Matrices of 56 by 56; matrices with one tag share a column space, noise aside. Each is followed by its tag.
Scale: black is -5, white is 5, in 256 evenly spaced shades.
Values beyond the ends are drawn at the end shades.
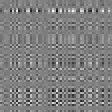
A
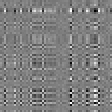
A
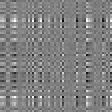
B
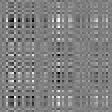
B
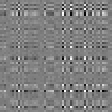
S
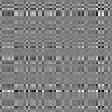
S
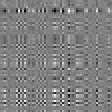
A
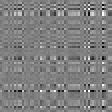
S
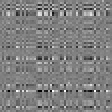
S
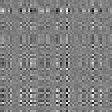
A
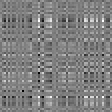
B
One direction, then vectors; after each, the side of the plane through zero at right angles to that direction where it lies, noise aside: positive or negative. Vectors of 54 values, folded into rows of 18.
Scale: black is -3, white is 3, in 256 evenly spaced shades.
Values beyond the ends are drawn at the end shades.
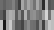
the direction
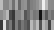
negative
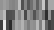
negative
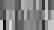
positive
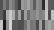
positive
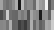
positive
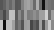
positive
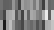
positive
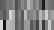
positive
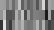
negative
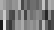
negative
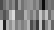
positive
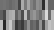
positive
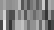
negative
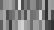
negative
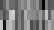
positive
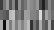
positive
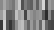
negative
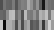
positive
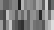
positive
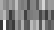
negative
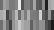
negative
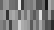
negative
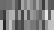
positive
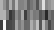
negative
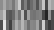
negative
